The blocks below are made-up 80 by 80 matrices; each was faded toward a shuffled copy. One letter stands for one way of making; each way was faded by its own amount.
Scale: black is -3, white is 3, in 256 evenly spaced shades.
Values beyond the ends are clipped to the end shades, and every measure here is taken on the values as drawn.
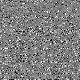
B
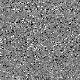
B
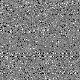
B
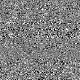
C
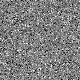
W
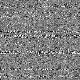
C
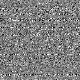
C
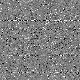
B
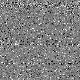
B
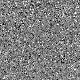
W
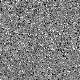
W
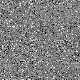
B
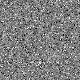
W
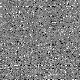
B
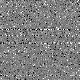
B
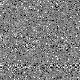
B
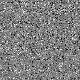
B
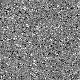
W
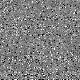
B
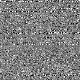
C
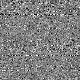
C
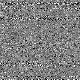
C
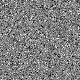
W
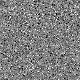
W
